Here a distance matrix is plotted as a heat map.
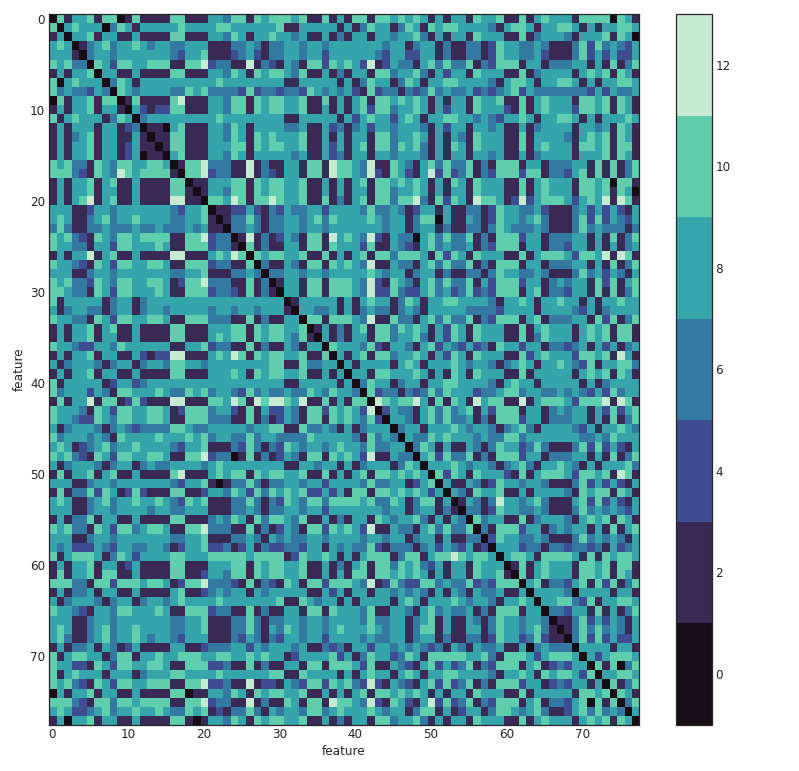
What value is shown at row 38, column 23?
8
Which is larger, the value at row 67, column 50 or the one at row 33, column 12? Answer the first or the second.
the first
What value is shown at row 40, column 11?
4
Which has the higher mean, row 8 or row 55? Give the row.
8
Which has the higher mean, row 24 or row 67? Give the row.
24
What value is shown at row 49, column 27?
8
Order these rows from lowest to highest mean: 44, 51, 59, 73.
51, 73, 44, 59
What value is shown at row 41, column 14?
10
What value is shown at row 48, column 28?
6
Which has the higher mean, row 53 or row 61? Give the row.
53
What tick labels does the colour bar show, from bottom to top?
0, 2, 4, 6, 8, 10, 12
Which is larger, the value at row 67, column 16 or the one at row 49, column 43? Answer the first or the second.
the second
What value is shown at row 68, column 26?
8
